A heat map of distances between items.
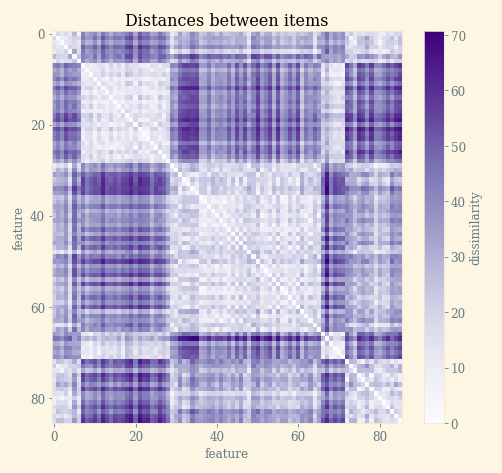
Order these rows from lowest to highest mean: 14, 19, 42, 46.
42, 46, 14, 19
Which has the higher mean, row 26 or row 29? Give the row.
26
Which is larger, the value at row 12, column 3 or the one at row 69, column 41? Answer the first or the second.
the first
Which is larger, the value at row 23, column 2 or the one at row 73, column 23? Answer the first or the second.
the second
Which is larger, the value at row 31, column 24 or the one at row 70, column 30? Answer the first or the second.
the first
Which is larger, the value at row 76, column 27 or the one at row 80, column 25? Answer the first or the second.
the first
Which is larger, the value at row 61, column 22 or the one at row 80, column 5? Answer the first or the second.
the first
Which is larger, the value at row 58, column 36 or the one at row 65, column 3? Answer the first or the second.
the second
